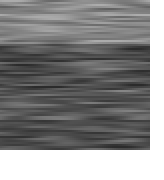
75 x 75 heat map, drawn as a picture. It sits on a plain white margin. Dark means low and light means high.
On average the colour sits 40% of the way up the scale. The top part is higher, up to a seam about 30% of the way down. The grain runs across in streaks.
